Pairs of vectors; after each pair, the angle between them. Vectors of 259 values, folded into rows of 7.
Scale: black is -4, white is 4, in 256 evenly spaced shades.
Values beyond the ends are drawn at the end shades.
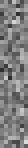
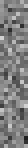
partly opposed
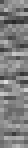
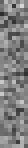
partly aligned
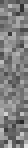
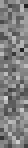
partly opposed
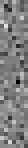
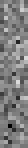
partly opposed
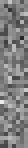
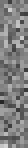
nearly opposite
